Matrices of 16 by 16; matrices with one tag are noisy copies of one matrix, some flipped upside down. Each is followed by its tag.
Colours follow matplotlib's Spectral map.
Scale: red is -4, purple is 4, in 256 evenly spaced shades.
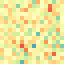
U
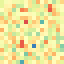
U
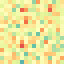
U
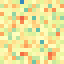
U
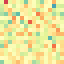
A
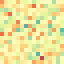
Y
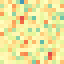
U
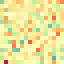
A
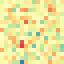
U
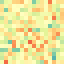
A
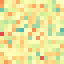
Y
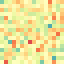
A
